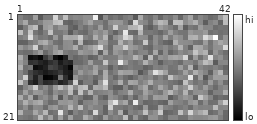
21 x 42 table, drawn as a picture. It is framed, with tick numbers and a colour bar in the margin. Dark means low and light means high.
Ninth with the lowest average: middle left. Odd rows or columns: none. Odd patch: lower, in the middle left.
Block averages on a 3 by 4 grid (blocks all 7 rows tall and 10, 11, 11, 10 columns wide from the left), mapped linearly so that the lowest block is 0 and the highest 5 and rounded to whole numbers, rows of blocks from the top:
5555 | 0445 | 5545
